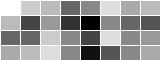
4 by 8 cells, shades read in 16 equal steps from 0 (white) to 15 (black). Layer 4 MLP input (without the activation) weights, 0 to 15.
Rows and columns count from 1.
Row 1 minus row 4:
-5 -1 2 2 -7 -8 -2 -1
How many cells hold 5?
3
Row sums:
34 74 54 54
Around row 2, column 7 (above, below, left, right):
5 7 7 10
